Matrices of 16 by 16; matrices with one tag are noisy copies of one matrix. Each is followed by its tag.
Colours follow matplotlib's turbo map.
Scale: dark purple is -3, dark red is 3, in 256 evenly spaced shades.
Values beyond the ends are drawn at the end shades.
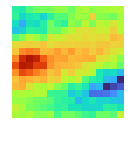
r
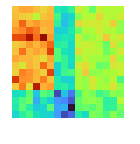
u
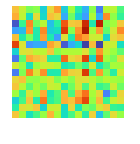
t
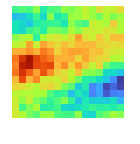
r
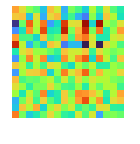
t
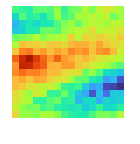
r
